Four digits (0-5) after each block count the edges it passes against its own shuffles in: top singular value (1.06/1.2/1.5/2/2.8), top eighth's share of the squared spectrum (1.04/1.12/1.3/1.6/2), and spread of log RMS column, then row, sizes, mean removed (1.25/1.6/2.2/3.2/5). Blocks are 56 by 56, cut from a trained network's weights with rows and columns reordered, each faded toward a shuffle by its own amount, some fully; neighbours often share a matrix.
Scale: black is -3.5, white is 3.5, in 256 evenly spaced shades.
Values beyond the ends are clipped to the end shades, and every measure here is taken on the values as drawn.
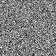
0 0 0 0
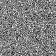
1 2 0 0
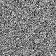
1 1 0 0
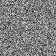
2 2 0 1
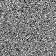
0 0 0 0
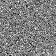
0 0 0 0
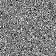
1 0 0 0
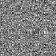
3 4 2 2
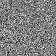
0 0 0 0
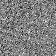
0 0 0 0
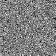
2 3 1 0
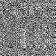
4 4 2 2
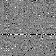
3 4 0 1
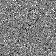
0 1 0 0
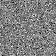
0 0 0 0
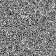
1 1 0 0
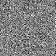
3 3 1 1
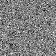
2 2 0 0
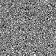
2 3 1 0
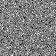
0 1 0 0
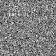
3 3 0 1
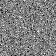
0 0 0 0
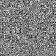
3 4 1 2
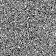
1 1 0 0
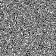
0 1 0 0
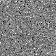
0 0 0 0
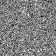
1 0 0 0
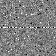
3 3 0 1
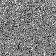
1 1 0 0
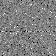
2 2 0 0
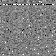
3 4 0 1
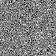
2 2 1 1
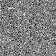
2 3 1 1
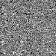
2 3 1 1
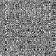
3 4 2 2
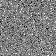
1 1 0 0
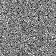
1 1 0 0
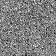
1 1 0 0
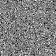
1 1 0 1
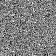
1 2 0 0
